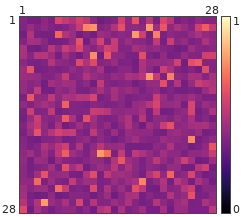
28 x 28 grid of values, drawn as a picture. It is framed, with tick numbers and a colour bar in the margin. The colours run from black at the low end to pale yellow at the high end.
Slope: none. Average level on the scale: 40%. Seam: none. Histogram: skewed, a long tail of high values. Grain: fine. Odd rows or columns: none. Mirror symmetry: none.
